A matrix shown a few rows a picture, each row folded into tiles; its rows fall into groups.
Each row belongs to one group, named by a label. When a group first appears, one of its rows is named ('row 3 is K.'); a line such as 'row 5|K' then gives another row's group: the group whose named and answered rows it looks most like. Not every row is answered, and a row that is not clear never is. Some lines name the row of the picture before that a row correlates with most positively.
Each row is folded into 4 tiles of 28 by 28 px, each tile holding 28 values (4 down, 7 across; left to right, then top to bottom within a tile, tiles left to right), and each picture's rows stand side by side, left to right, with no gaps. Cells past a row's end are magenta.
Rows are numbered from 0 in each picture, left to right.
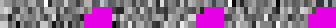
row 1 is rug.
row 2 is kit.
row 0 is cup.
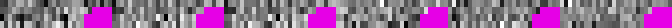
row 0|rug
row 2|rug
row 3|cup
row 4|kit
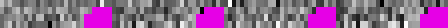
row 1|rug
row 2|kit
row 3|rug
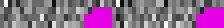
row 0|kit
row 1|kit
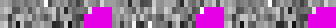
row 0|cup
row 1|cup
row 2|cup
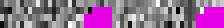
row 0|rug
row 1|cup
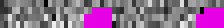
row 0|rug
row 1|rug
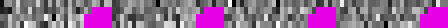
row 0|rug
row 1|rug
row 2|kit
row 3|kit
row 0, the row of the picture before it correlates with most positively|0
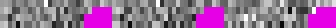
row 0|cup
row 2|cup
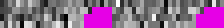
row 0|rug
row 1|kit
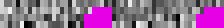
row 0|cup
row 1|rug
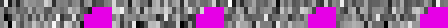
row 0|kit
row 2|kit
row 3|kit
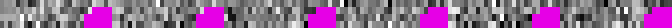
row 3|kit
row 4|cup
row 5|rug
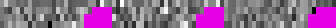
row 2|rug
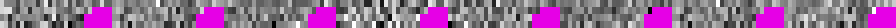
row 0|cup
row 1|cup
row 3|rug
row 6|cup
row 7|cup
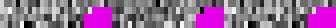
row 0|cup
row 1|rug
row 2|cup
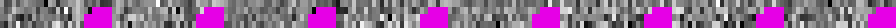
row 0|rug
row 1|cup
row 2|rug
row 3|rug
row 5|cup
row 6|cup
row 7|rug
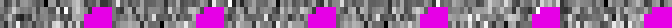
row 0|rug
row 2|kit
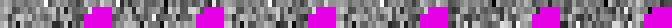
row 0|cup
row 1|kit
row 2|cup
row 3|cup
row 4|rug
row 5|rug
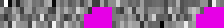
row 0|kit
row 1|kit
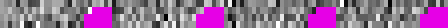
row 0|cup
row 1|rug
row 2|kit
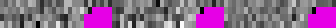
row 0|rug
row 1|rug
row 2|rug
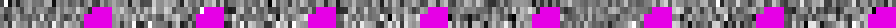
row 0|kit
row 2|rug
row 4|rug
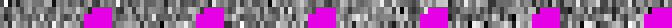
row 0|kit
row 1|kit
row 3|cup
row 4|rug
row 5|rug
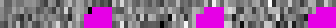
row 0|rug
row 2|cup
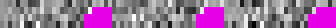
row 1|cup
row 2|cup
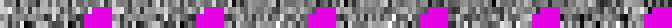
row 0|cup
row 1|cup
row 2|kit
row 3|kit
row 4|rug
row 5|rug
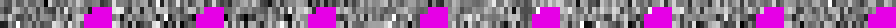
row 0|rug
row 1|cup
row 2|rug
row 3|kit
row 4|cup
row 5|cup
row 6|cup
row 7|cup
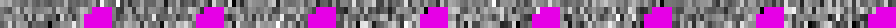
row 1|kit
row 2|kit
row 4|cup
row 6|rug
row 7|cup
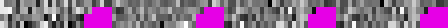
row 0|cup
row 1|kit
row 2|rug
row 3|rug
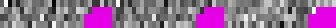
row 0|kit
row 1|kit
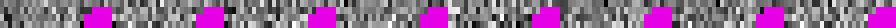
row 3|kit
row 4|cup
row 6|rug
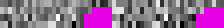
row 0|kit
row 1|cup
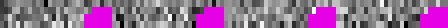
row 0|rug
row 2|cup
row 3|cup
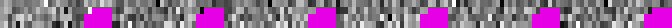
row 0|cup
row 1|rug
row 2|rug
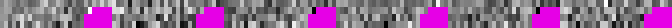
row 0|cup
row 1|cup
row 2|rug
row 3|kit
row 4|rug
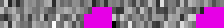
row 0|kit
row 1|rug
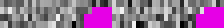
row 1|cup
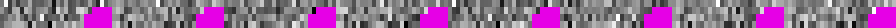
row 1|cup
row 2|rug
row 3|cup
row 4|kit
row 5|kit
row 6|cup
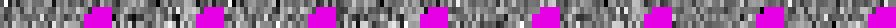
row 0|kit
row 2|kit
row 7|kit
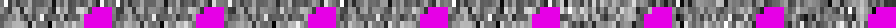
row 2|kit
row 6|kit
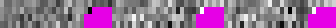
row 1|cup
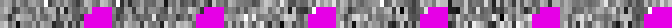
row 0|cup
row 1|kit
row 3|cup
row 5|cup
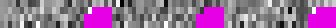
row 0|cup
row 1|kit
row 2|cup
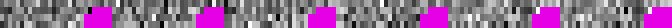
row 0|rug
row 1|kit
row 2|rug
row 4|cup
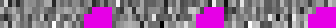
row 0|kit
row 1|kit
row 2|rug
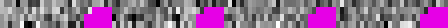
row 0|cup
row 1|rug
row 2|kit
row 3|kit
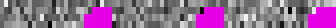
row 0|kit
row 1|rug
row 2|cup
